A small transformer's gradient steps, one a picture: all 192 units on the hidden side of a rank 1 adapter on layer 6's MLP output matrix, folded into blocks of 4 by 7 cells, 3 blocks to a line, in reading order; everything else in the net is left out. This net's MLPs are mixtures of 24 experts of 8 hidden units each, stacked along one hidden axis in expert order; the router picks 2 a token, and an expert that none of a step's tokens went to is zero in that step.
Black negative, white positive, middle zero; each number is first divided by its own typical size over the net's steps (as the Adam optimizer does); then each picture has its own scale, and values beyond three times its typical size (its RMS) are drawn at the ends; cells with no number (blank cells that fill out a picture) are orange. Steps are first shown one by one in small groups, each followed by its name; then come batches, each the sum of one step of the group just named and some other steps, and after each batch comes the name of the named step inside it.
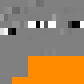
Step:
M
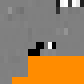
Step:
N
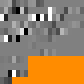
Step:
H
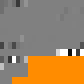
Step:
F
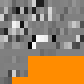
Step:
H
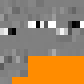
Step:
M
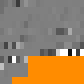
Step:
F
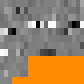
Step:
M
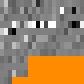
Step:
M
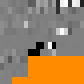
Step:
N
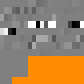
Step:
M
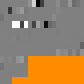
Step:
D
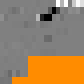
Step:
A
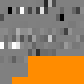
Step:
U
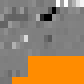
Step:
A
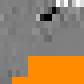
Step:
A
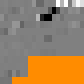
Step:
A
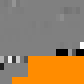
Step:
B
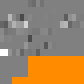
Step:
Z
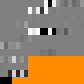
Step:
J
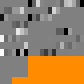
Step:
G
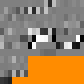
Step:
J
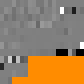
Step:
B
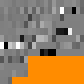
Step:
G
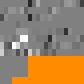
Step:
G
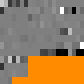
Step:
B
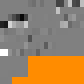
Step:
Z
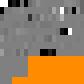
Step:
G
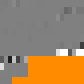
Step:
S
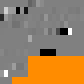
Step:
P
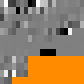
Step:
P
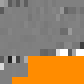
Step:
S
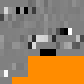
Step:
P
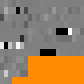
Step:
P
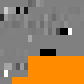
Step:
P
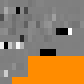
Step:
P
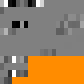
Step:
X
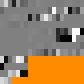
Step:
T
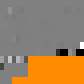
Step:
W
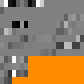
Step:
X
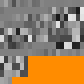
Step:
T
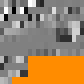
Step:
T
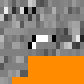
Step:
T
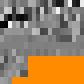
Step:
T
